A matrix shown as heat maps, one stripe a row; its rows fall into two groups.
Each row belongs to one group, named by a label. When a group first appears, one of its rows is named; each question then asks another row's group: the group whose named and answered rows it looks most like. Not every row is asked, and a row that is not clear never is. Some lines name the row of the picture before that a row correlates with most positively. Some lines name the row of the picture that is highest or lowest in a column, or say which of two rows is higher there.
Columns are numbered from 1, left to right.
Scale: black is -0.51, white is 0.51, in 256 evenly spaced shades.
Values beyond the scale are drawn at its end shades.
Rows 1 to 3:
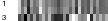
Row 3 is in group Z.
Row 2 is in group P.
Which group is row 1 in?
P
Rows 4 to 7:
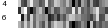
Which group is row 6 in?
P
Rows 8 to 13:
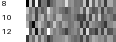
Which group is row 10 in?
P
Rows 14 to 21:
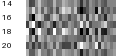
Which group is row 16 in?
Z
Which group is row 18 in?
Z
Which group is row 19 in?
P
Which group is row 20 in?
Z
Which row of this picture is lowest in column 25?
20
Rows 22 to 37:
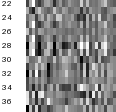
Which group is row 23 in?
Z
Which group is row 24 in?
P
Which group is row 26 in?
P
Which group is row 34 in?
Z
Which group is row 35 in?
P
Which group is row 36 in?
P
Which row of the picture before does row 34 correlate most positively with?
20
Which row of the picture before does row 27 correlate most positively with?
17
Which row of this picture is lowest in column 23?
36
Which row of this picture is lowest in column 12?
34
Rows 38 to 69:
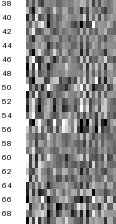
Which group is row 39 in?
Z
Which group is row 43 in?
Z
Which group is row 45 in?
Z
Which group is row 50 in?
P
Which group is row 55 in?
Z
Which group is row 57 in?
P
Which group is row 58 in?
P
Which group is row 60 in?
P
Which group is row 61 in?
P
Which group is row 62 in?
Z
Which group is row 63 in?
P
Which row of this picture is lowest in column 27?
55
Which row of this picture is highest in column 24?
49
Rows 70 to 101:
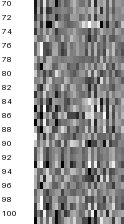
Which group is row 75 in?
Z
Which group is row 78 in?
P
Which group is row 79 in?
Z
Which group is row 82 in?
Z
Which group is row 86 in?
Z
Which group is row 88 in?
Z
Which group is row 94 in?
Z
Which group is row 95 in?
P
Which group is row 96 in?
Z
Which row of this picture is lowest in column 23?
73
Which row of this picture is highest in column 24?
86
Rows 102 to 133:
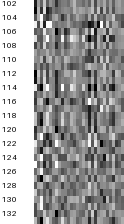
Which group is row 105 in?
P
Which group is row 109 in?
Z
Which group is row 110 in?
P
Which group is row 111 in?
Z
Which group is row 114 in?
Z
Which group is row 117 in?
P
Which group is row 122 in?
P
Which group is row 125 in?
P
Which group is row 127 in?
Z
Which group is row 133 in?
Z
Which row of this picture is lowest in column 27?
114
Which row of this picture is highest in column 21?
122
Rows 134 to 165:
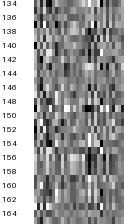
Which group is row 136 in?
Z
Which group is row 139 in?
P
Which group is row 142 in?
Z
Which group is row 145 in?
Z
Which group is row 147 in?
P
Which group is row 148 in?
P
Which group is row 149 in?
P
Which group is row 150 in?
P
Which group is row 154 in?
P
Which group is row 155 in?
P
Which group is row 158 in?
Z
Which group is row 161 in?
P
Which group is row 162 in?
P
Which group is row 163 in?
P
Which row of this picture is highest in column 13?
156
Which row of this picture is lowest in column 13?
159
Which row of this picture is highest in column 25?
149
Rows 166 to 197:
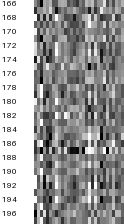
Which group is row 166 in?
Z
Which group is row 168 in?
P
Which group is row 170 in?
P
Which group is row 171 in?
Z
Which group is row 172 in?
P
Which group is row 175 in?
Z
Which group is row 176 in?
Z
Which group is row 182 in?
P
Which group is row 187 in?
Z
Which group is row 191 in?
P
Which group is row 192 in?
P
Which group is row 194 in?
P
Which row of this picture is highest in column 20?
187
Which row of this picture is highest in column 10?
175
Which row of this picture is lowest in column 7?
187
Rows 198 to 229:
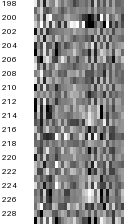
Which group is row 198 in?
P
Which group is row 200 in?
P
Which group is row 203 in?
P
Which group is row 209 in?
P
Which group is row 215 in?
Z
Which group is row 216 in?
Z
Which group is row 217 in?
P
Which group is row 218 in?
Z
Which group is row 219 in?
Z
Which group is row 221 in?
P
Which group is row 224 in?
P
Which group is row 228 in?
Z
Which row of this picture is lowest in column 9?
201
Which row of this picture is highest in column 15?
201
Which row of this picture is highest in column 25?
201
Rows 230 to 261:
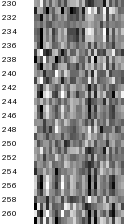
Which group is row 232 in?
Z
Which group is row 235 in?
Z
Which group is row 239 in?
Z
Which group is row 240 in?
P
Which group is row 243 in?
Z
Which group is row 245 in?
Z
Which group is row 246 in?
Z
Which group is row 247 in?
P
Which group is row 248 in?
P
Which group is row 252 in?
P
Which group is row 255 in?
Z
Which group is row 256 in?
Z
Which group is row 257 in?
Z
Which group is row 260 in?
Z
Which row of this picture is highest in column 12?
259
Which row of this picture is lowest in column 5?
231
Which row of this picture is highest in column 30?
243
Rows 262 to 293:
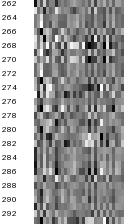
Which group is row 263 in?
P
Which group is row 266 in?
Z
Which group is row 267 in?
P
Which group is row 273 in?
Z
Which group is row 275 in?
P
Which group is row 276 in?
Z
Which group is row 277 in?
Z
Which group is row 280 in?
Z
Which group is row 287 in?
P
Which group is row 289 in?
Z
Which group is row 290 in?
Z
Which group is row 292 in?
P
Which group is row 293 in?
Z
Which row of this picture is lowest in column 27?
277
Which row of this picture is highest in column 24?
293
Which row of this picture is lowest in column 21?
286
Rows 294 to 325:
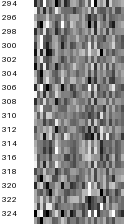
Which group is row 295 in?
P
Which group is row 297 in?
Z
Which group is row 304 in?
Z
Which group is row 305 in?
Z
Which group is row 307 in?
P
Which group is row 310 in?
P
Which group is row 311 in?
P
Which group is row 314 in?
P
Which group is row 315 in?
P
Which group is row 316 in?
P
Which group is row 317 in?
P
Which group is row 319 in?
Z
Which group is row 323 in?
P
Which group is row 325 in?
Z
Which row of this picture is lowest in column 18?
313
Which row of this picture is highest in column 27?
324
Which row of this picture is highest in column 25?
313
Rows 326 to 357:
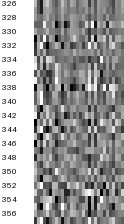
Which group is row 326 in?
Z
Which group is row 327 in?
Z
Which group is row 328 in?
Z
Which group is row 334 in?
P
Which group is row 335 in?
P
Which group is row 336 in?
P
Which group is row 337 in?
P
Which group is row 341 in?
Z
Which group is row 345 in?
Z
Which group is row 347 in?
Z
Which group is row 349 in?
Z
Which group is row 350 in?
P
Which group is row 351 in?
Z
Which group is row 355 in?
Z
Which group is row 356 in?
Z
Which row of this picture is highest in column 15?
352
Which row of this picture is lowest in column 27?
355
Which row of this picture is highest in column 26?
338
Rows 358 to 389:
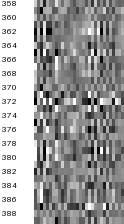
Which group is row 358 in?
P
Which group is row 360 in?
P
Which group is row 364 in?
Z
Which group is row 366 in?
P
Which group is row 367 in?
P
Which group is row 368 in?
P
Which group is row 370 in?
Z
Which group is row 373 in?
P
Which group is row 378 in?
P
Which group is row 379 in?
P
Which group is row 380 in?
P
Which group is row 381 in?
Z
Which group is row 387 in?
Z
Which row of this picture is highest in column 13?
376
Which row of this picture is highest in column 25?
379
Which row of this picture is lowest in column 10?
371
